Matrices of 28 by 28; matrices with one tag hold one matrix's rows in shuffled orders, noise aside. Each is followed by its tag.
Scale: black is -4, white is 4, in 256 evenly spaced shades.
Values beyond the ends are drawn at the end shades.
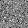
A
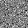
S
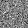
A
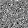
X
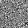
S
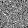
A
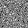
A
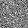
A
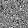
X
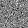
X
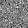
X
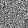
S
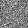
A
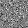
X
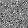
X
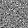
X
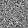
X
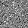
A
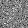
A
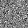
S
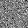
S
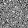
A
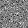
X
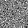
S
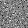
A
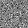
X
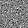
X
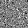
S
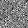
S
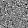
S
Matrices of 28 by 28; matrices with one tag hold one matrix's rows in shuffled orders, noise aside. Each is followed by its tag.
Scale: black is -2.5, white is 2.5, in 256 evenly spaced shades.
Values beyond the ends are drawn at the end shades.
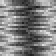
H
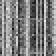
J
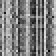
J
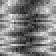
H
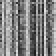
J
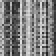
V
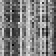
V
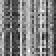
V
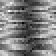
H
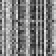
J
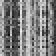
V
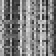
V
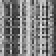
V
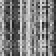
V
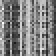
V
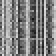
J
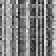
J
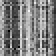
V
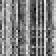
J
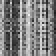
V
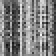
V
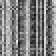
J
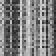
V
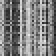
V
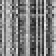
J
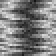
H
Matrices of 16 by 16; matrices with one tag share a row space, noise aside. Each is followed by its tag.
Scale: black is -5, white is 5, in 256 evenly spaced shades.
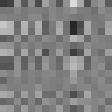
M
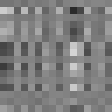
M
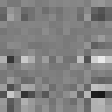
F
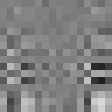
F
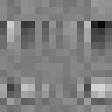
F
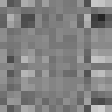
F
